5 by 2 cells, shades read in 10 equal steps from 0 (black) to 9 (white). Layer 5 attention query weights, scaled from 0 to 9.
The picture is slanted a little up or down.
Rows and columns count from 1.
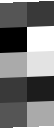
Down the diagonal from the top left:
3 9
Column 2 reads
2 9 8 1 6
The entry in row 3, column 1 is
6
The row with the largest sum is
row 3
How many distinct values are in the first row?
2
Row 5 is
3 6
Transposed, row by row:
3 0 6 2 3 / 2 9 8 1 6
